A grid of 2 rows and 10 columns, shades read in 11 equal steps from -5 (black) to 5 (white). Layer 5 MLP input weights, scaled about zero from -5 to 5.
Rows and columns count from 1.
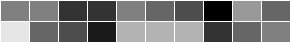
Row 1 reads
0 0 -3 -3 0 -1 -2 -5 1 -1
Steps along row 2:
down down down up same same down up up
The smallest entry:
-5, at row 1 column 8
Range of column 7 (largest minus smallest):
4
